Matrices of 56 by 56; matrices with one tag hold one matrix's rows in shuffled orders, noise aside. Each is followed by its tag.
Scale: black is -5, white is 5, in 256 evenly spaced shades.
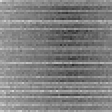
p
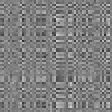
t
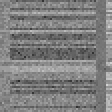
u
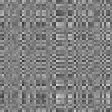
t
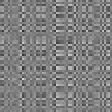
t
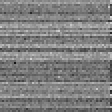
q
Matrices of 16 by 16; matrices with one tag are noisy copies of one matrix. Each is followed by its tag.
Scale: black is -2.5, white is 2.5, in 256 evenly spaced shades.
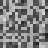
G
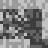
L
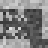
L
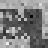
L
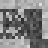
L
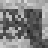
L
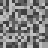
G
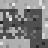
L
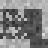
L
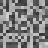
G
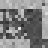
L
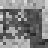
L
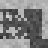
L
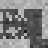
L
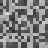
G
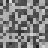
G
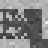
L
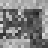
L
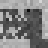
L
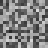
G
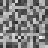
G
